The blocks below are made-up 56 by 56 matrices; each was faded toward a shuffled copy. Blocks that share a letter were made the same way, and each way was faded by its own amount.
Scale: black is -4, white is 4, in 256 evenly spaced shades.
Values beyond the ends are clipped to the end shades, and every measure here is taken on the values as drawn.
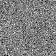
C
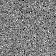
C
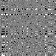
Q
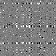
Q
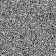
C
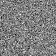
C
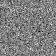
C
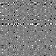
Q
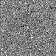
C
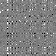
Q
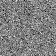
C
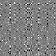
Q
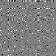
Q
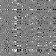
Q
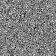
C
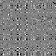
Q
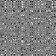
Q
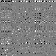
Q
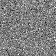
C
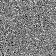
C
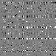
Q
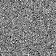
C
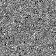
C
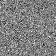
C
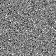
C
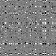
Q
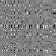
Q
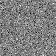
C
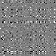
Q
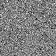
C
